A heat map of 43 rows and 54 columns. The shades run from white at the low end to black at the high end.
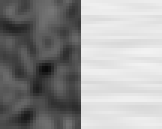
It is made of 1 by 2 panels. Panel 1,1: high, blotchy. Panel 1,2: very low, streaked across, faint in contrast.
